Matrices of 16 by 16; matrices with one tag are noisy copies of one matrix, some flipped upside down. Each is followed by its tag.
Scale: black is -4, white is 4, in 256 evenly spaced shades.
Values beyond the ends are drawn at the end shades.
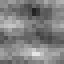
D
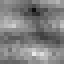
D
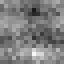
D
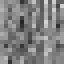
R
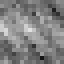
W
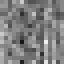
R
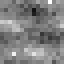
D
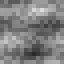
D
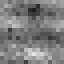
D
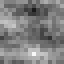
D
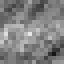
W
